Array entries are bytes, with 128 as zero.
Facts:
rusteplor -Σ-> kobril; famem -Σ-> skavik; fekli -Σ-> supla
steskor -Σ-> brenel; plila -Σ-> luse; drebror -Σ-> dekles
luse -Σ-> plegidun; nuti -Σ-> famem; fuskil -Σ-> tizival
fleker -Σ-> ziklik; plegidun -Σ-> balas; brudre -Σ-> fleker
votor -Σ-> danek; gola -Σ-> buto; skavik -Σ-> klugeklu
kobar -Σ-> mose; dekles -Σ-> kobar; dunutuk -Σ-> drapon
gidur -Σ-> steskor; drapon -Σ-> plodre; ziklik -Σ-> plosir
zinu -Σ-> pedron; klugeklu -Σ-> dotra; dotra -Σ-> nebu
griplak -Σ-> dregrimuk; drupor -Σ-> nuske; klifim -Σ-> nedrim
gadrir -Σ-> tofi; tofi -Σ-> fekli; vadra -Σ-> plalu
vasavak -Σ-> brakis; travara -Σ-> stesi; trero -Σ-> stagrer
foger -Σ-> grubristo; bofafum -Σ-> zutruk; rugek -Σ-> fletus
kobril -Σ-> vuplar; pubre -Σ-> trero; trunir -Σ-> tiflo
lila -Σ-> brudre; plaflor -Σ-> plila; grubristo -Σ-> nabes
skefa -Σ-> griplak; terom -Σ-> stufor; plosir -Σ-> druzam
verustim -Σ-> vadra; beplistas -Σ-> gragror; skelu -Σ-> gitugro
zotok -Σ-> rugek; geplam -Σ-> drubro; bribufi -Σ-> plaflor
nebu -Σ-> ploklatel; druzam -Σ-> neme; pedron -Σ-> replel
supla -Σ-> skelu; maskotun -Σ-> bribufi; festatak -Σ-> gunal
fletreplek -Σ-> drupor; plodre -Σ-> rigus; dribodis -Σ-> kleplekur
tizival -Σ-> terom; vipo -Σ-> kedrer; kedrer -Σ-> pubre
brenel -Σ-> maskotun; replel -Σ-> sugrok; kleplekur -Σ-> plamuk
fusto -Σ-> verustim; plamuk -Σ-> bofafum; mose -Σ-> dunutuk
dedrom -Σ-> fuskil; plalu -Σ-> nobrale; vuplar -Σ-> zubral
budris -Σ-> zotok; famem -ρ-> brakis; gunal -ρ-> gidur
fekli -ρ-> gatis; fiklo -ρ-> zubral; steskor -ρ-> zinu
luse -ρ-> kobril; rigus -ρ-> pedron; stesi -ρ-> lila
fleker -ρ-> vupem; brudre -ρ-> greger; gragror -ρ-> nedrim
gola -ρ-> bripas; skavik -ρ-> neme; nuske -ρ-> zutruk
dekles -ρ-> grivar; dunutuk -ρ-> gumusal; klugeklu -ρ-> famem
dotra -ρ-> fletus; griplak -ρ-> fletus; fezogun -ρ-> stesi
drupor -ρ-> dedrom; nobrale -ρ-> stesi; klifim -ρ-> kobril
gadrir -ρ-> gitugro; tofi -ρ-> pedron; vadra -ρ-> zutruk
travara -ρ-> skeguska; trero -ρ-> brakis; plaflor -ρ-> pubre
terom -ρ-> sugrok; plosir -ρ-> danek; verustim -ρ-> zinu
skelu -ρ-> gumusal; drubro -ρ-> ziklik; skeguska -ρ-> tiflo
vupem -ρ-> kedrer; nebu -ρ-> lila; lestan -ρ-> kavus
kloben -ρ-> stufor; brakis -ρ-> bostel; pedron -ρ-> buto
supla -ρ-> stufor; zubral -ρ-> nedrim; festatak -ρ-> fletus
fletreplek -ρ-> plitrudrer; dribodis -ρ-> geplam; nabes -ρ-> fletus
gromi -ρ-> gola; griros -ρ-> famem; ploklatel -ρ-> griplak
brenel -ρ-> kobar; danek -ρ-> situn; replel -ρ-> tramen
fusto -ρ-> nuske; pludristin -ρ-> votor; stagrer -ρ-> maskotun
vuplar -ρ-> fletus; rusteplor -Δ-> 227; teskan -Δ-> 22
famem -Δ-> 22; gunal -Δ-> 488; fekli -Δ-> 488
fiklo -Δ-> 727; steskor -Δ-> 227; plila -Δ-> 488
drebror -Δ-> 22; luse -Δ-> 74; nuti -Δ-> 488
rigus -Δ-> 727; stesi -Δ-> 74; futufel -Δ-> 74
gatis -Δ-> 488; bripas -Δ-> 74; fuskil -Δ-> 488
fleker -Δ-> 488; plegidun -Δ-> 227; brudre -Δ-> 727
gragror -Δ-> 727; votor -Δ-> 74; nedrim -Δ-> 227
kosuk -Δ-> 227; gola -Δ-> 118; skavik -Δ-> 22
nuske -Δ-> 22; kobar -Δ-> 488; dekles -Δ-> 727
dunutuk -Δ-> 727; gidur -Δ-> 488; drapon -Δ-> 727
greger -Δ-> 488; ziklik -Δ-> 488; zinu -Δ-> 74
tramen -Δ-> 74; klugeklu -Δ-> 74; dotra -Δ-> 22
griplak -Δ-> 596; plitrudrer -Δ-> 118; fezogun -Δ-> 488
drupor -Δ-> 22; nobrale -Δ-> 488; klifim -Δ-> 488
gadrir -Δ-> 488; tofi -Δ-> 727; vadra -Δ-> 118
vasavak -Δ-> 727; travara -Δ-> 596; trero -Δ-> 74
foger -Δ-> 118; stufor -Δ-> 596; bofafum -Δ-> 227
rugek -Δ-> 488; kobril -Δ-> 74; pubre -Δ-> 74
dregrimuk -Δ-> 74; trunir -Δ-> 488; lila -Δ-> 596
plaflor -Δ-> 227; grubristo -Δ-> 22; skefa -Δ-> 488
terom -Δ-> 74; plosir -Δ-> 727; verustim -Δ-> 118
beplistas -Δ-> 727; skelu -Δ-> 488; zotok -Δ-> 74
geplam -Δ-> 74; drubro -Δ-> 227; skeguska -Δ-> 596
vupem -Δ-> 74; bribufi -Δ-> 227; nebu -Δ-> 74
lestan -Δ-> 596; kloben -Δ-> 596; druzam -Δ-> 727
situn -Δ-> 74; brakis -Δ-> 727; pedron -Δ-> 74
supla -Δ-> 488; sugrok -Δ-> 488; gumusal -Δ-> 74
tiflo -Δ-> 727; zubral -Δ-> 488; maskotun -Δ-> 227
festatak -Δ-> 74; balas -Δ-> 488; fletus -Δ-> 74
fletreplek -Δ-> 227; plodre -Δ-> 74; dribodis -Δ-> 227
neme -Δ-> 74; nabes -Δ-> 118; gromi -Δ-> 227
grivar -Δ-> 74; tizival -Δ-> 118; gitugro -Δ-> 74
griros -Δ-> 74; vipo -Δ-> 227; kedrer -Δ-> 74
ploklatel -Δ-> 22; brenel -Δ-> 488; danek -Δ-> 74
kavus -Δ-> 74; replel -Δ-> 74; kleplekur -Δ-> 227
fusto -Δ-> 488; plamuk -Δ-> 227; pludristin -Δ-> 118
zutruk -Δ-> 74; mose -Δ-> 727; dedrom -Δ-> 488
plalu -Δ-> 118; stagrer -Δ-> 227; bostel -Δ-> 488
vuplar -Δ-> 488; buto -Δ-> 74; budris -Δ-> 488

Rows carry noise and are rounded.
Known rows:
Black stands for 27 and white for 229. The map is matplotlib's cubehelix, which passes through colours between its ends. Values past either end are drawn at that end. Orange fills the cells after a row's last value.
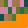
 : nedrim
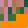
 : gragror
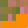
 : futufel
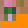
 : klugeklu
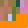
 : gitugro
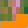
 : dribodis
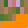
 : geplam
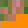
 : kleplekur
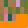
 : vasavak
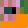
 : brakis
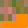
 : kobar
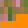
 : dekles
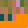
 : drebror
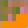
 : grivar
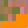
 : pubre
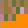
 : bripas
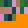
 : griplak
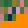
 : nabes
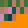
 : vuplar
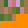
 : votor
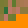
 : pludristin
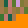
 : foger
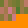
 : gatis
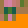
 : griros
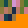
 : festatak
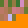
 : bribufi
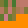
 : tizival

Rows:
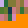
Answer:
tofi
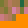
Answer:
kloben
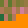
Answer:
teskan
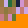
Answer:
ploklatel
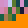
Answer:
zubral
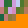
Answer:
lila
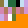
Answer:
balas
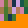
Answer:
gola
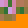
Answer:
fezogun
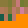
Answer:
grubristo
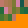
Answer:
fusto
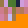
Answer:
plila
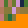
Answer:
travara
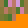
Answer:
zinu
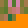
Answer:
verustim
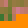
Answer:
skavik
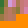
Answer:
situn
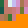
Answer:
danek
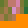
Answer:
steskor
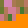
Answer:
fleker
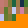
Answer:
skeguska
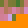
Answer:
stufor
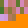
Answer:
plosir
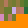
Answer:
gromi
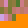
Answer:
dunutuk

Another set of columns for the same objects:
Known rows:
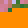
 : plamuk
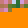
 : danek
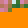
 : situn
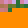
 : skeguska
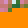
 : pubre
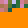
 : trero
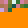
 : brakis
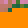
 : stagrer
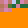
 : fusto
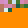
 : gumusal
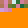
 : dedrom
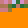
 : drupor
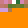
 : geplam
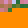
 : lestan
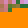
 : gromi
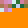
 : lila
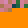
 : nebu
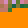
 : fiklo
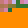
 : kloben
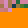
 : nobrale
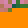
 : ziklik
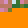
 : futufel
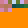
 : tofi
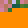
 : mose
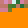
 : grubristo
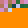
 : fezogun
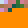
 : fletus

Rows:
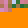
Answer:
fuskil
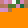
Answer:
drebror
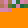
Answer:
gadrir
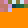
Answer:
pedron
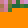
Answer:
supla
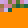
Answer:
skelu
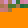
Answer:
pludristin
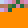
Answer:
griplak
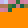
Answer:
nabes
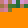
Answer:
vupem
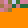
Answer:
bostel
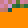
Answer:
bribufi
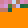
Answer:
nedrim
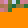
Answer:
griros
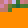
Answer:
plalu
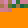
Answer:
gunal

